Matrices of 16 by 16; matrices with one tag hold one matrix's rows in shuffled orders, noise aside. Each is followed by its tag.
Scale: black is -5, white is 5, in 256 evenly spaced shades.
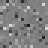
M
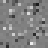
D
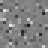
M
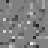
D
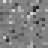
D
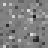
D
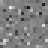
M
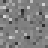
M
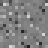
M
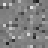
D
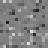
D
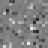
D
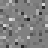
M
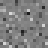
M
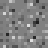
D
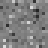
D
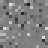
M
